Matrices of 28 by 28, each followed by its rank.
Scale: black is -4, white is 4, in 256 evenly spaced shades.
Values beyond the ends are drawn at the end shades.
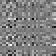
three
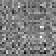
five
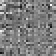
five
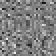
five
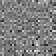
five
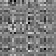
three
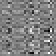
three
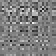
three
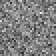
full rank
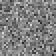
full rank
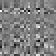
three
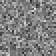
full rank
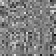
five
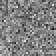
full rank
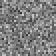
full rank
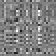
three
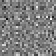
five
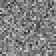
full rank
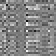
three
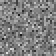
full rank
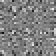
five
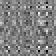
three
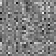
five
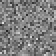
full rank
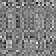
three
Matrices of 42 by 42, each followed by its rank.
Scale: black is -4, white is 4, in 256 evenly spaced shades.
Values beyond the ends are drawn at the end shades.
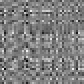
three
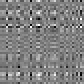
two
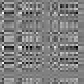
two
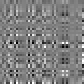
two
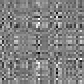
three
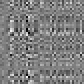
three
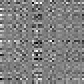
three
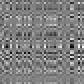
two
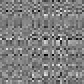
three
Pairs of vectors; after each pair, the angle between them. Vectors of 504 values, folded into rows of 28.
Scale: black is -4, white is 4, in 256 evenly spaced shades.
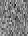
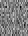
orthogonal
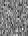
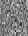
orthogonal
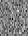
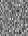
nearly opposite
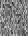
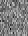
partly opposed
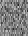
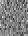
partly aligned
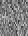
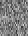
nearly parallel
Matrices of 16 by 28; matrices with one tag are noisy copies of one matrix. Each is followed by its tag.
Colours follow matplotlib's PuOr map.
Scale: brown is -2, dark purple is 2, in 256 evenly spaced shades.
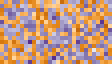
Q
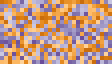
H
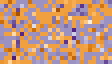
H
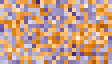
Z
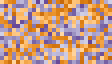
H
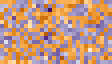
H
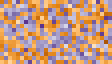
Q
